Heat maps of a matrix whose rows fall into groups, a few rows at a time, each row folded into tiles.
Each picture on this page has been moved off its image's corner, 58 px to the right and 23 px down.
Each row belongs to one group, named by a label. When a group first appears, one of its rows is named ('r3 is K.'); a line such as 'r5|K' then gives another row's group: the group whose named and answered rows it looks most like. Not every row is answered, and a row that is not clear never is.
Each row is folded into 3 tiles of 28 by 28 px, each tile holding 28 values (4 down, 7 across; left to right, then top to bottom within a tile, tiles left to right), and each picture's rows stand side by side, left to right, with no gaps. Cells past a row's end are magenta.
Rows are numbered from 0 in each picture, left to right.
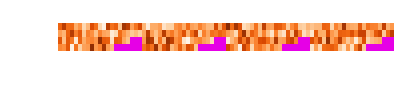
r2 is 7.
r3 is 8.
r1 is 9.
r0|7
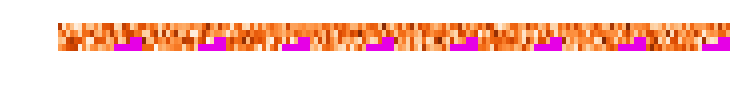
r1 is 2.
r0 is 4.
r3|8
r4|8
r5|7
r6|8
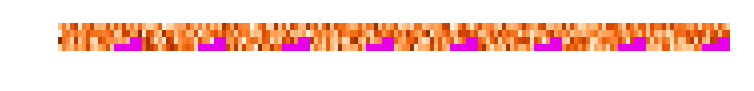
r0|8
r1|9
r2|7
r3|8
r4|4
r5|2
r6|4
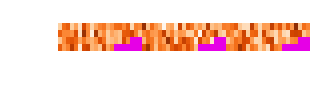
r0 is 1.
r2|1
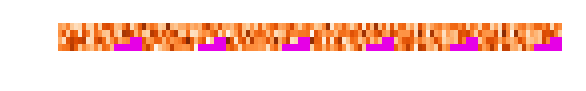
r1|2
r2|2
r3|8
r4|1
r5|1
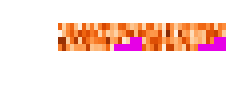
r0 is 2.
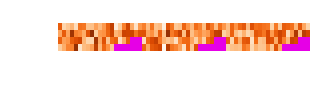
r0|4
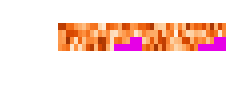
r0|7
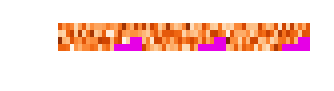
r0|2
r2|8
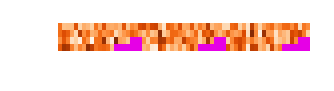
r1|8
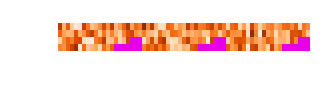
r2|1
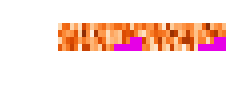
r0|1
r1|2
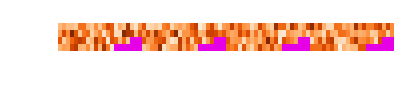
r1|4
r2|7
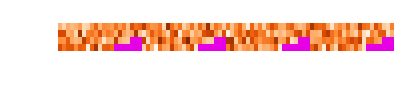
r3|7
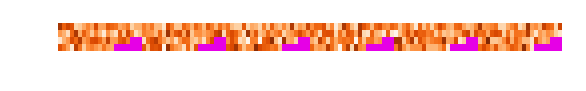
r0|7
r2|9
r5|7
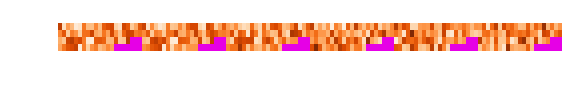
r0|4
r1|4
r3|9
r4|7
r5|8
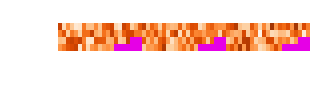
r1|4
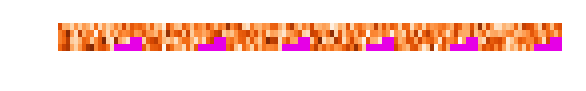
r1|1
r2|2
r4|2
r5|4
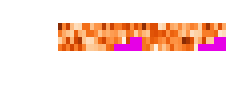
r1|2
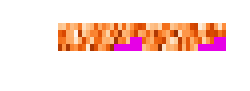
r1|4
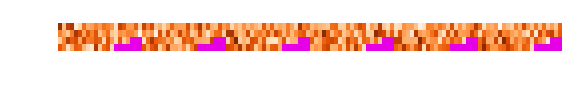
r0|2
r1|1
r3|4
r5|9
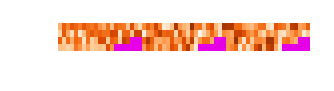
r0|8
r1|7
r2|7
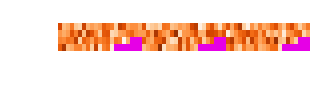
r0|2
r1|4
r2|2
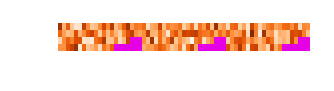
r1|8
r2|1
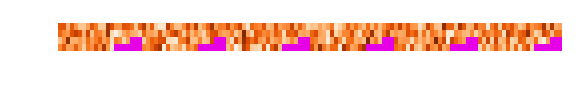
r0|7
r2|8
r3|9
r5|8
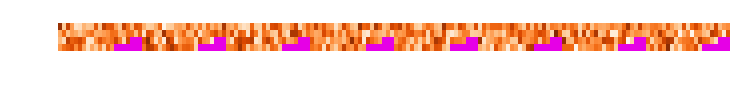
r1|9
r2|4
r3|7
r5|8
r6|2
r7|4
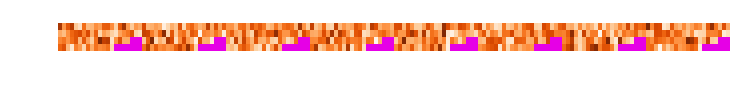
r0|2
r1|9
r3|2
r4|7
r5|4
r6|9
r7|2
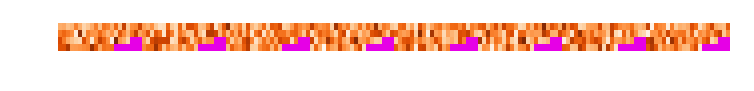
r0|9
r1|4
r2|4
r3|8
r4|1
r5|8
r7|2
